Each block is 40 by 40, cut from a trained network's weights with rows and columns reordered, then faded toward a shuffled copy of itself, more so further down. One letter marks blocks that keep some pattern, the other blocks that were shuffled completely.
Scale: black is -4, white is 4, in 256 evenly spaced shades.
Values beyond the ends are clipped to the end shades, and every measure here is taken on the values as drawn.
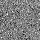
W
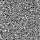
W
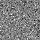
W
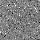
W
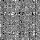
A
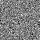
W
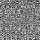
A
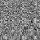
A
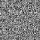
A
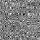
A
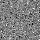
W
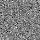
W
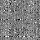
A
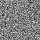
W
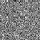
A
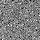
W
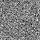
W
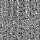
A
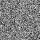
W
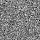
W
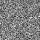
A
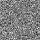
A
